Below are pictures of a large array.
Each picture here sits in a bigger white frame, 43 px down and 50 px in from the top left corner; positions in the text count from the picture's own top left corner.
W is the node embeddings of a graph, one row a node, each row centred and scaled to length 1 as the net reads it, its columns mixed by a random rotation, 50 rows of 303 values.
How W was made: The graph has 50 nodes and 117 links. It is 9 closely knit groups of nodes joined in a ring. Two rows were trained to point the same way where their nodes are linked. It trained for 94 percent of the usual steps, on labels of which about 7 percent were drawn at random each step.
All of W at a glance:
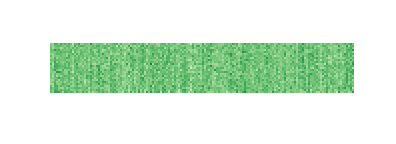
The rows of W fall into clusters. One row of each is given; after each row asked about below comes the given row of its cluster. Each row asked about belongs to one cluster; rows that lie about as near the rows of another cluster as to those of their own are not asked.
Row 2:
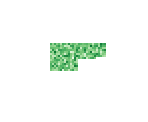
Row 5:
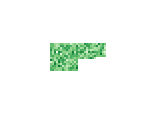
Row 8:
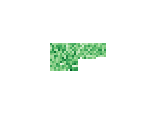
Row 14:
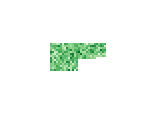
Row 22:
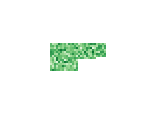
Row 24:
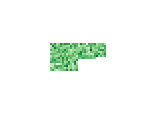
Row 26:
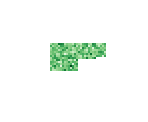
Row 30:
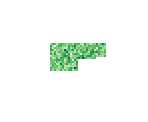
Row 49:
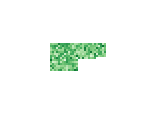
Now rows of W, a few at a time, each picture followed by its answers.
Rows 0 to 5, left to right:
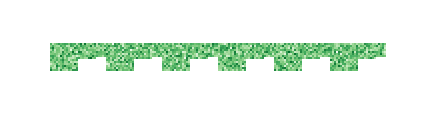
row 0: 24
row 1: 22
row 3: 8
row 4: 14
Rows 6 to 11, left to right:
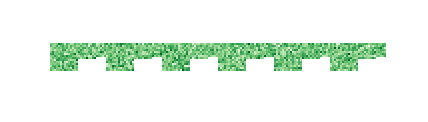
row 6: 26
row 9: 24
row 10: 30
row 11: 2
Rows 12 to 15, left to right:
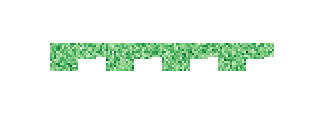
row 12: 8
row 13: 5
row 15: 26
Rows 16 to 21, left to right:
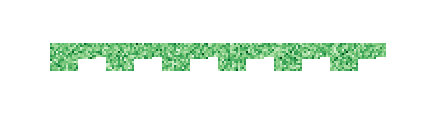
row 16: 5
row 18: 26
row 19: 14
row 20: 49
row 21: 49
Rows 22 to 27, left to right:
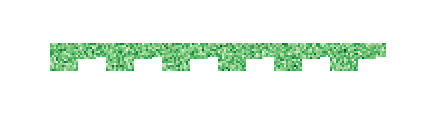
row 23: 24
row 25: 22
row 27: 30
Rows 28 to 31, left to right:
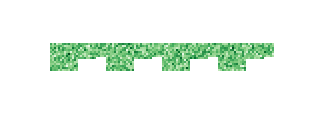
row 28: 2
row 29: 24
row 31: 8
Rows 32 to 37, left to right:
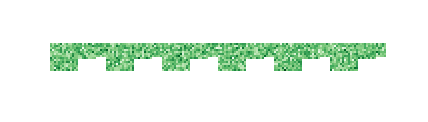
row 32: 14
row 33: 5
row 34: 2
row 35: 24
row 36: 22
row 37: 30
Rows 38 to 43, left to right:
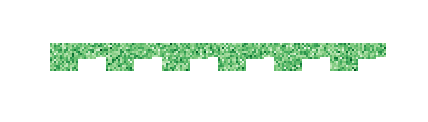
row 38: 14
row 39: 30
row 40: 22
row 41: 30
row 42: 22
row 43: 49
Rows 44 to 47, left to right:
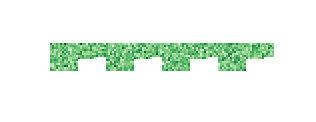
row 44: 24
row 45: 5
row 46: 22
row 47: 49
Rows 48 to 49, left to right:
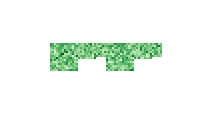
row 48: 49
